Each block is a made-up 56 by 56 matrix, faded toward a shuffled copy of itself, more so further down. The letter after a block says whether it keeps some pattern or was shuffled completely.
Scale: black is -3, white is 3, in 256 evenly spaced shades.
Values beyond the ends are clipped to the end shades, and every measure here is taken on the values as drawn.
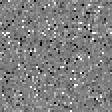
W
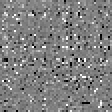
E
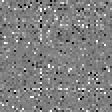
E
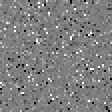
W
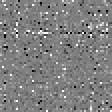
E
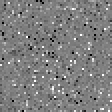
W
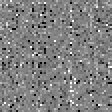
E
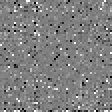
E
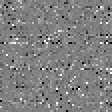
E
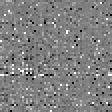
E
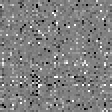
E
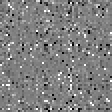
E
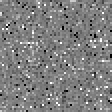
W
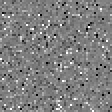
W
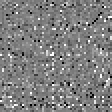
E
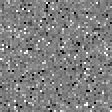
W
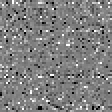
E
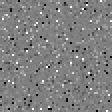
W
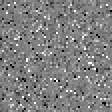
W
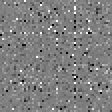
E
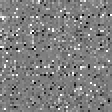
E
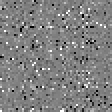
E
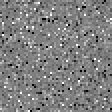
W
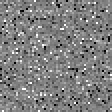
W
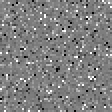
W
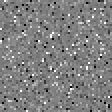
W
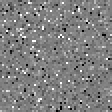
W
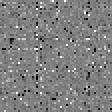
E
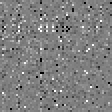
E
